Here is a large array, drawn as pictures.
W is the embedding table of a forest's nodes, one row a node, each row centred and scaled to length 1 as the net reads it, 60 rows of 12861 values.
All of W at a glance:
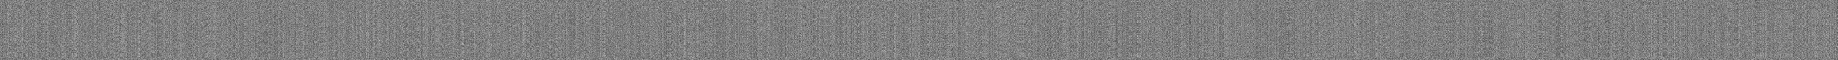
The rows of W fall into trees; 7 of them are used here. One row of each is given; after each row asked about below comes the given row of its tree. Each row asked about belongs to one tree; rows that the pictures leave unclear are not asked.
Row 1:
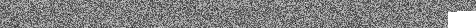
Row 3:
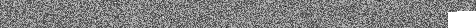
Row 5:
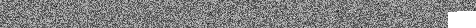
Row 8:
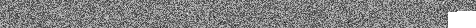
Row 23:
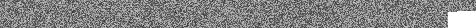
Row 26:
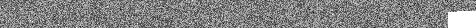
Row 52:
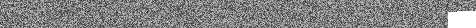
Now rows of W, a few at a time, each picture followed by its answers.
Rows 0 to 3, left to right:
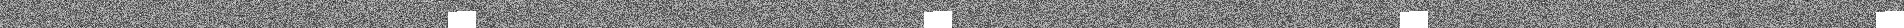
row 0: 8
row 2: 23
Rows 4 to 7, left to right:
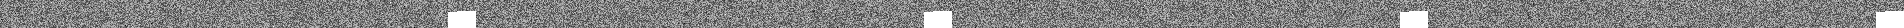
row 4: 23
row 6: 52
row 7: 52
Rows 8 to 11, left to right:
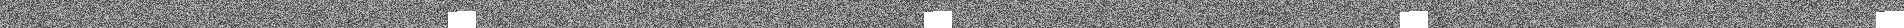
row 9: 3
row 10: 23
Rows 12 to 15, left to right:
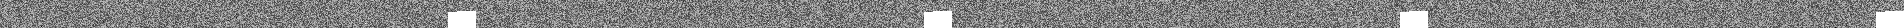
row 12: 23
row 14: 5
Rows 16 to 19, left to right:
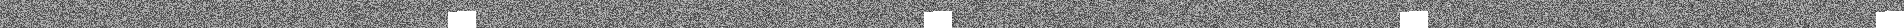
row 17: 52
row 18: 5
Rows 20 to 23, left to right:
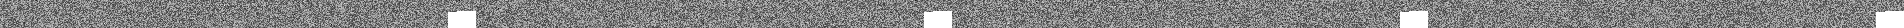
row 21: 1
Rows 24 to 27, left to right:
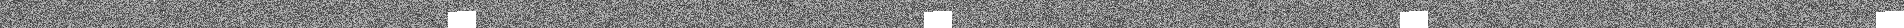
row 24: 23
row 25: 52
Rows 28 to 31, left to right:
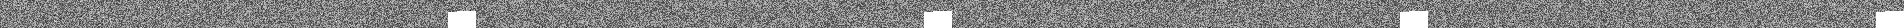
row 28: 3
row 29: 1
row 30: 3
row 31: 23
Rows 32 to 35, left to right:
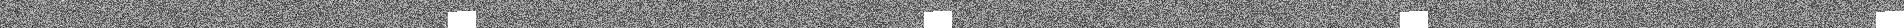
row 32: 23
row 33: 1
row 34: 23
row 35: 1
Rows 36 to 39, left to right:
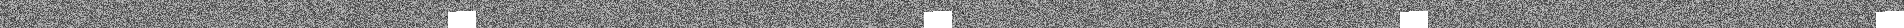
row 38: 1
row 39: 3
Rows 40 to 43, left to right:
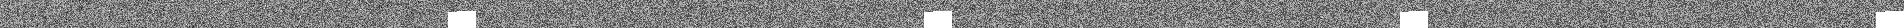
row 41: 1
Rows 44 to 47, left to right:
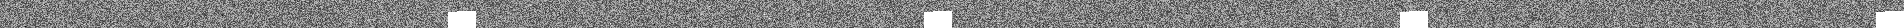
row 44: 23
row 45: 26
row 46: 5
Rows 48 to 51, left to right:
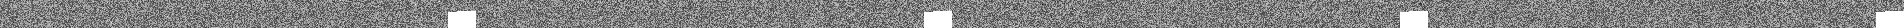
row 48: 1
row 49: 1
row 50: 8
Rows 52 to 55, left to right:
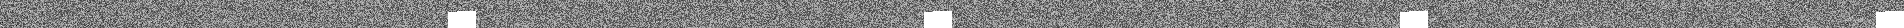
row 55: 1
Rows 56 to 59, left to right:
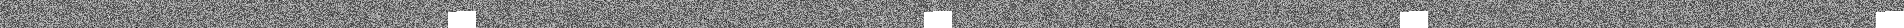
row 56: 1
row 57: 5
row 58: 26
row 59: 23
